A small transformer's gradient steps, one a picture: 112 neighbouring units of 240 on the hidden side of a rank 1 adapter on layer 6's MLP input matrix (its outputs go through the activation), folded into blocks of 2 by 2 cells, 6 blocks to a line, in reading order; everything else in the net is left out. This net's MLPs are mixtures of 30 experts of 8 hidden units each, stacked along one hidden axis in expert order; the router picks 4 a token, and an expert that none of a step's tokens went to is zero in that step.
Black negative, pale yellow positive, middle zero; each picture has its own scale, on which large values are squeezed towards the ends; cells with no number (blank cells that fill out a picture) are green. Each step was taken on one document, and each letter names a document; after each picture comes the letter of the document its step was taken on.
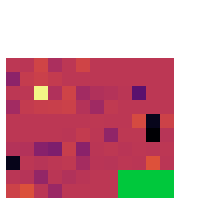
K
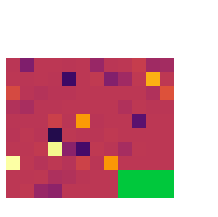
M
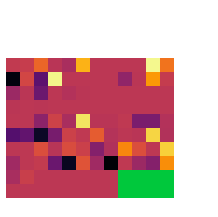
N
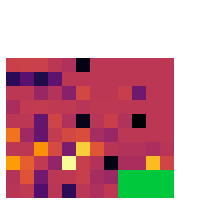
N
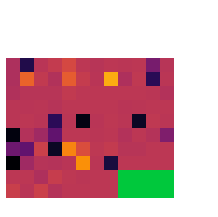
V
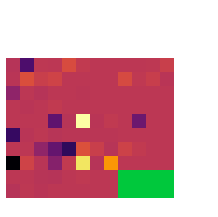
V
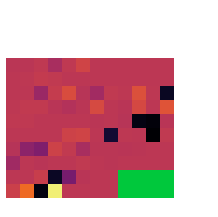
K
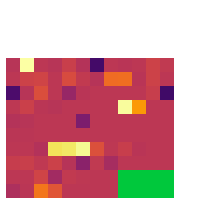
M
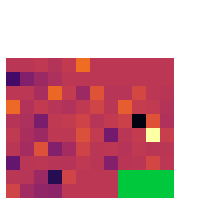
K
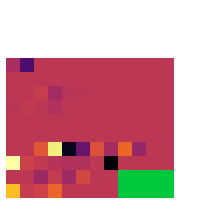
M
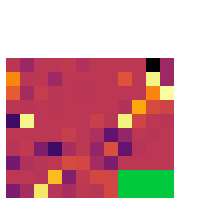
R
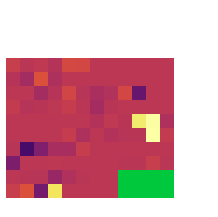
K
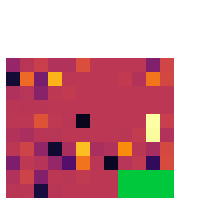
N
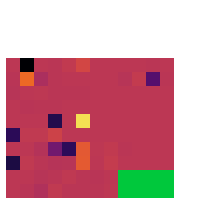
V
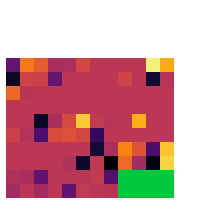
N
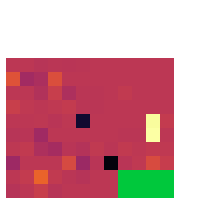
N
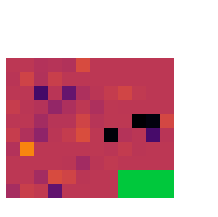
K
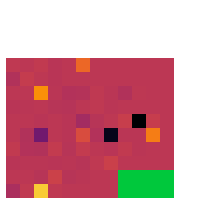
K
